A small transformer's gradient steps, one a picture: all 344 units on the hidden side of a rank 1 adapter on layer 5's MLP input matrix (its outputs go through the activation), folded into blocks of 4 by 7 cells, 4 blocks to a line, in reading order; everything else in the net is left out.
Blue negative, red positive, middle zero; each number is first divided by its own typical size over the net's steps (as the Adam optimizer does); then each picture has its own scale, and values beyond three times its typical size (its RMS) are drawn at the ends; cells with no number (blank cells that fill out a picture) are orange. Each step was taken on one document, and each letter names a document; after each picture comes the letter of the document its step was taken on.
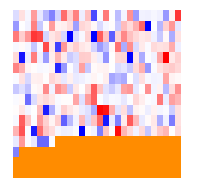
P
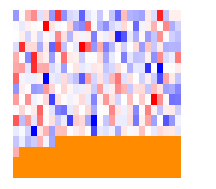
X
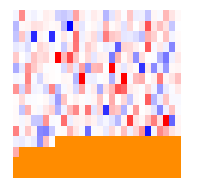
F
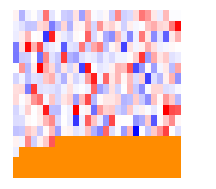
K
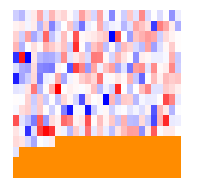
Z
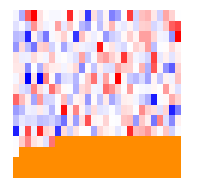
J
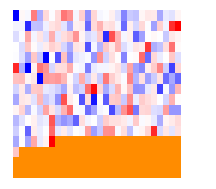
J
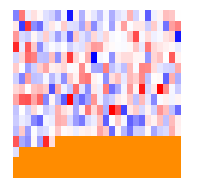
K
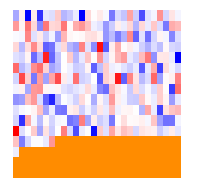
X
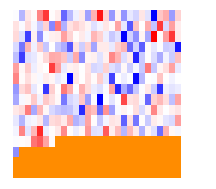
P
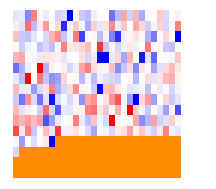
J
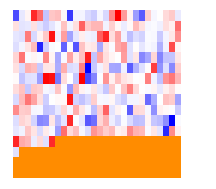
J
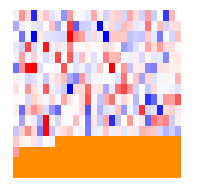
F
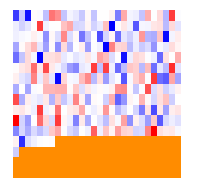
X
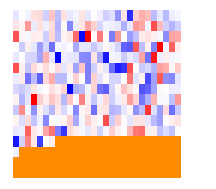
K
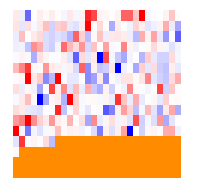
J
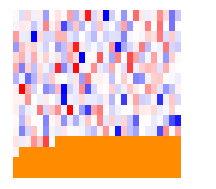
P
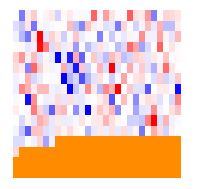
F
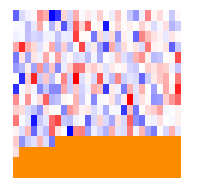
X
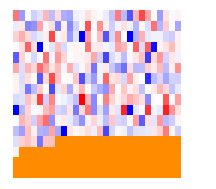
K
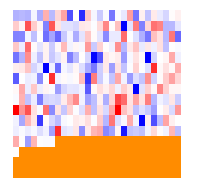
K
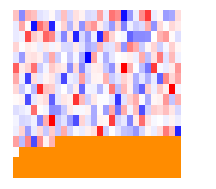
K
